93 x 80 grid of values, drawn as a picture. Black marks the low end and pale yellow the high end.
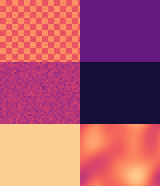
The table splits into 3 rows of 2 panels. Panel 1,1: high, checkered. Panel 1,2: low, flat. Panel 2,1: middling, fine-grained, faint in contrast. Panel 2,2: very low, flat. Panel 3,1: very high, flat. Panel 3,2: high, smooth.
